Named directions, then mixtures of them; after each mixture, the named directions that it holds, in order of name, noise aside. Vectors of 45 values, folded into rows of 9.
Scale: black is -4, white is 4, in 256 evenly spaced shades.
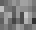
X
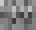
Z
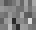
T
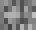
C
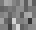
T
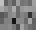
T, Z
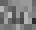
X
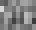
X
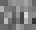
X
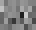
X, Z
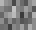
C, Z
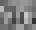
X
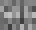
C, X
